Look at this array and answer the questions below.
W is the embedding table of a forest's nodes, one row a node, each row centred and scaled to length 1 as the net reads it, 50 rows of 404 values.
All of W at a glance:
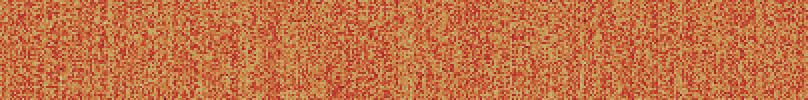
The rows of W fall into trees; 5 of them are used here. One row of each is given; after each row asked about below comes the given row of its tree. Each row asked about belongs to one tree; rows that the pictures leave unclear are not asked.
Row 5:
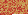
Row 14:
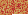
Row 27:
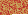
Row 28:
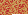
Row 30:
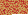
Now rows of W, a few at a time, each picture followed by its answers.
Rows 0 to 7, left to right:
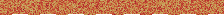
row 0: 5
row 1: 14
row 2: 27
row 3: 14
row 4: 30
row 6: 14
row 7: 27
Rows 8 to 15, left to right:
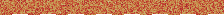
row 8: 5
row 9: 5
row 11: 27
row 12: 27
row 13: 28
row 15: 30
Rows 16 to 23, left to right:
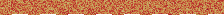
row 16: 14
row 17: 30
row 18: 5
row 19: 5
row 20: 28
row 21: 27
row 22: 30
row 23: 14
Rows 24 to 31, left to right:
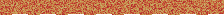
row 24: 27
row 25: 28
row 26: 28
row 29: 27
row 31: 14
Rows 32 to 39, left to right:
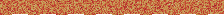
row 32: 30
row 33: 27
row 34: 30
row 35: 30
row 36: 14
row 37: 5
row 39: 14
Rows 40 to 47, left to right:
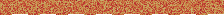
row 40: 30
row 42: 5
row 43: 14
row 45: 27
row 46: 27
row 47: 30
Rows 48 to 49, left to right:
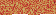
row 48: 27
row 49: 28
